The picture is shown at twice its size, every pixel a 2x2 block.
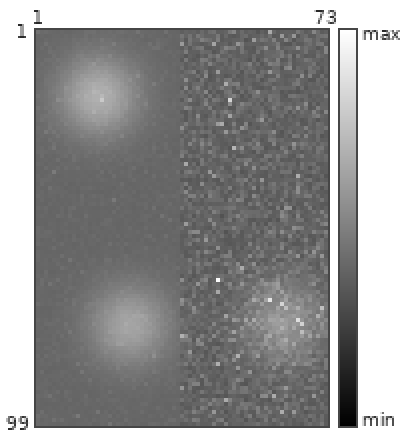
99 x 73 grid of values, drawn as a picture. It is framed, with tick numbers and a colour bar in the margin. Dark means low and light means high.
The values are skewed, with a long tail toward high values. A vertical seam about 50% of the way across splits the table, and the left part is calmer. Three bumps rise from the field. The ninth with the highest average is the top left.
